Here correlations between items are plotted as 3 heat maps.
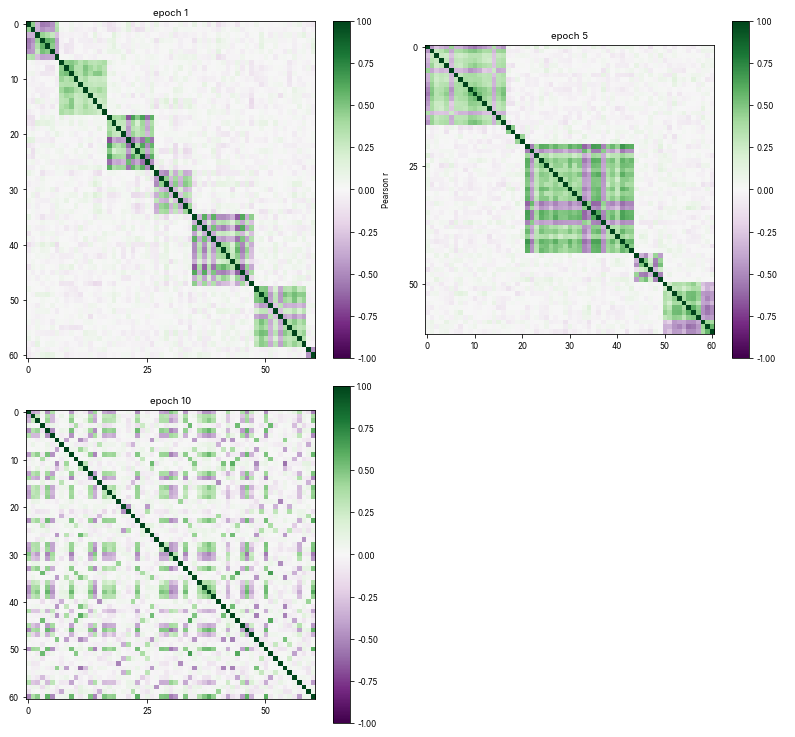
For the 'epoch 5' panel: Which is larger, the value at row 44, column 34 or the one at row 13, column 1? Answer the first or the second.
the second
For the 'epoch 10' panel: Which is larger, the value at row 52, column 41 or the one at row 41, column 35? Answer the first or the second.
the second
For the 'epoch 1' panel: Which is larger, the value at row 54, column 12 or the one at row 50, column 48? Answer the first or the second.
the second
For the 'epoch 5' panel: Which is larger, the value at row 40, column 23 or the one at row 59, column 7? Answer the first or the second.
the first
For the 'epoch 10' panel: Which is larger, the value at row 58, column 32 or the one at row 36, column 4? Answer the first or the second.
the second
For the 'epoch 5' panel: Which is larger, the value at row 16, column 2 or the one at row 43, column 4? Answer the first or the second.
the first
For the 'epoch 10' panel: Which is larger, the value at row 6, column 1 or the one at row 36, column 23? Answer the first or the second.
the second
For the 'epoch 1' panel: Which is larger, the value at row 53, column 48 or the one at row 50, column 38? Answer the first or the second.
the second
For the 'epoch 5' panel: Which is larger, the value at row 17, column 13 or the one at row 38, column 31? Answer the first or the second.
the second
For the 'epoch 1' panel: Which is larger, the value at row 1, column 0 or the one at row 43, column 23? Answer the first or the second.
the first
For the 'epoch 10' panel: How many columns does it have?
61
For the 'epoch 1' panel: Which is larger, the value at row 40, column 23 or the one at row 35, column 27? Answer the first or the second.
the second
